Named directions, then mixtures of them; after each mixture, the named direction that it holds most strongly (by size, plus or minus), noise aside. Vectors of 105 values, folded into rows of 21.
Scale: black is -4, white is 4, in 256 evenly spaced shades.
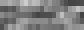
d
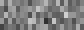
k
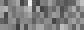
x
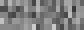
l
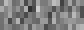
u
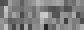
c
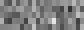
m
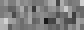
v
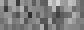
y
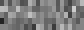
l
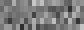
m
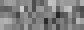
v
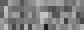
c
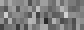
k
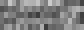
d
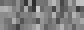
u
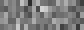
x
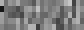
l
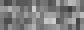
v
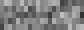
u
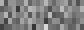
k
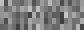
k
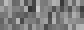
u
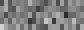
k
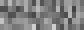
l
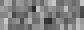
v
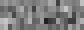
v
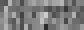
c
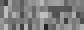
c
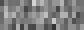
l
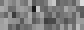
v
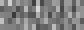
l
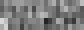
v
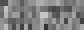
c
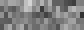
d
